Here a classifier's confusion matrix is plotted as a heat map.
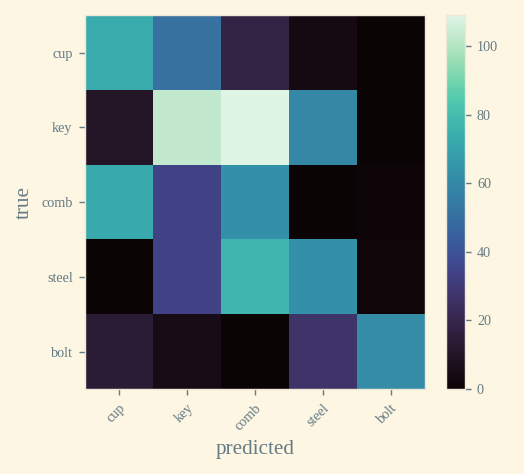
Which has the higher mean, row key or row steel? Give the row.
key
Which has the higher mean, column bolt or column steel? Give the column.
steel
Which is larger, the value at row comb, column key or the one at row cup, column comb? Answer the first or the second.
the first
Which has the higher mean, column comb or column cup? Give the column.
comb
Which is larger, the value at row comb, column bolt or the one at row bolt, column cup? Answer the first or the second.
the second
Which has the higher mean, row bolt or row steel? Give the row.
steel
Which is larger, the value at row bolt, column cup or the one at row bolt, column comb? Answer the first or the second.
the first
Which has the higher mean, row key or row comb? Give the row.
key
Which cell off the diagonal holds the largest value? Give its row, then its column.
key, comb
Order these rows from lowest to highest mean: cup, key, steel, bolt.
bolt, cup, steel, key
